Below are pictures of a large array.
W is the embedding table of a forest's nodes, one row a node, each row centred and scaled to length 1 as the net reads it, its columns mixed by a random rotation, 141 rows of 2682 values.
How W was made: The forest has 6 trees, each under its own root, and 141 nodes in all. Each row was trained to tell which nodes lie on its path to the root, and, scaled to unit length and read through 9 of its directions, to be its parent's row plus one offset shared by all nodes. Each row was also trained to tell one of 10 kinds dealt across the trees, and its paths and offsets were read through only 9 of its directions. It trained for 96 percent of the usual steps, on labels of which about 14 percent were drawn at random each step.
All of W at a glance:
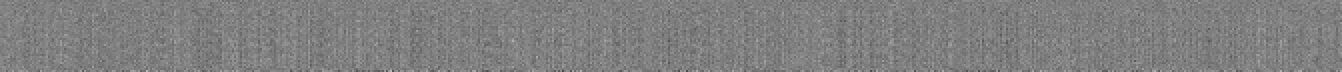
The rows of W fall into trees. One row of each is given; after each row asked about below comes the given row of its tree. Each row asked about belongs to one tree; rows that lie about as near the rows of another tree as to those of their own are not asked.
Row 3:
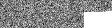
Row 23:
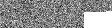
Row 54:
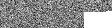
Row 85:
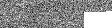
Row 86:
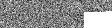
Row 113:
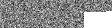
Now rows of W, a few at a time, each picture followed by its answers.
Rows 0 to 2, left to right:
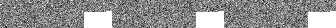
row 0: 85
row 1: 54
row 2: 3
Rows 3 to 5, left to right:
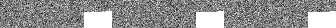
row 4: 85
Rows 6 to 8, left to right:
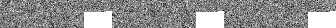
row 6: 85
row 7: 3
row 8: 85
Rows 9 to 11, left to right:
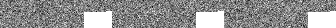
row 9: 3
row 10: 86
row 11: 3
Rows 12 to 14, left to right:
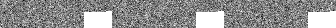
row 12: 3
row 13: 23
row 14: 85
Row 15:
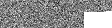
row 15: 85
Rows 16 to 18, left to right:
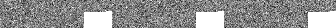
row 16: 86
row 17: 85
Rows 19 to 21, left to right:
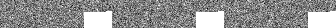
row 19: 54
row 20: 23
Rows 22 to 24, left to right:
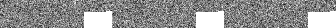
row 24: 86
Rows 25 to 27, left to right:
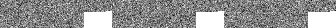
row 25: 3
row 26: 86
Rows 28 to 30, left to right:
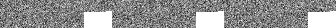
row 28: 3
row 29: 86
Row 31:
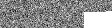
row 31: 3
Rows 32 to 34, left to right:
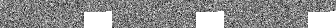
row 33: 113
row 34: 85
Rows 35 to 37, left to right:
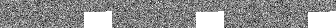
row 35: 3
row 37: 85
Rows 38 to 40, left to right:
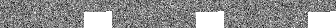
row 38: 23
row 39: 3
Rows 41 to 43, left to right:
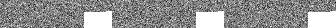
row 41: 86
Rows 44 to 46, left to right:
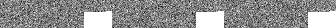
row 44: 86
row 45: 85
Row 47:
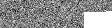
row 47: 3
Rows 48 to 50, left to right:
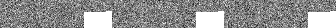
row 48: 85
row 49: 3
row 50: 23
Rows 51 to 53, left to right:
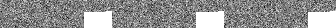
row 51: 85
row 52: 3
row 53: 113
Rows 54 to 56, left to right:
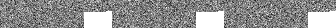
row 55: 85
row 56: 86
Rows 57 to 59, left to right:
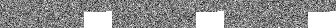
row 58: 86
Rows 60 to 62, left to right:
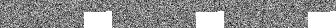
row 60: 86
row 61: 3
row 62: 23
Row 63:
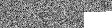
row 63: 3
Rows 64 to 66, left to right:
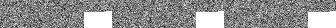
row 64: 85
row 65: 23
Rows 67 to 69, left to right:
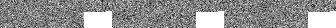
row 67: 3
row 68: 86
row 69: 113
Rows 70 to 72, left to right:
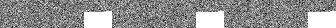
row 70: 85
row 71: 113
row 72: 3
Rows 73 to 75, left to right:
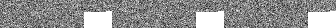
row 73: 86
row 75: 85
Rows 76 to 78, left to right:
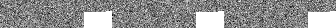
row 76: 3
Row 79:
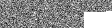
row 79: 23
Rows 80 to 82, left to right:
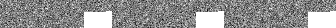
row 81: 23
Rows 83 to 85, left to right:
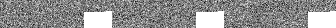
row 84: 86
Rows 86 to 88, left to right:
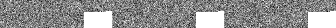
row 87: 86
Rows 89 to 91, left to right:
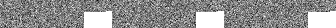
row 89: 86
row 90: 85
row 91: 85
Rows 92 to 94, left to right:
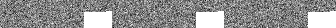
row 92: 3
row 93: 113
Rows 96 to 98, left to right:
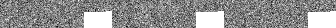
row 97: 3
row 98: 54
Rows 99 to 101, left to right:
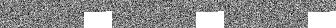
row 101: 86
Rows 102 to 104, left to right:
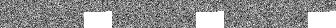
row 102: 3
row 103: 86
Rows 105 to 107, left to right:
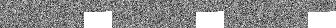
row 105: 85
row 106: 86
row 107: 23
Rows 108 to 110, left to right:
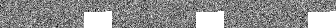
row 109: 85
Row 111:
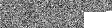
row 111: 85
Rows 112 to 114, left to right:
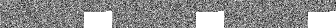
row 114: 86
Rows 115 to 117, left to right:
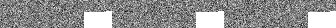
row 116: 3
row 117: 86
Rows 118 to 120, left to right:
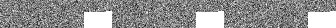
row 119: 23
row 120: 86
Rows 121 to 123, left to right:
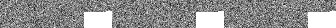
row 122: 85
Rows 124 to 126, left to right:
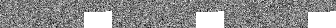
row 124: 113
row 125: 23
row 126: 85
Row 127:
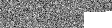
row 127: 86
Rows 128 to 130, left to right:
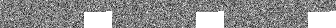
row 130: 54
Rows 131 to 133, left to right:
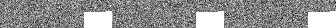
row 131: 86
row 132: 113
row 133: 86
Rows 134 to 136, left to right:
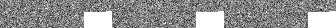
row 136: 113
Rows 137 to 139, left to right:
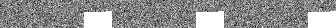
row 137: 3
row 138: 3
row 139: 54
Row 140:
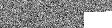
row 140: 85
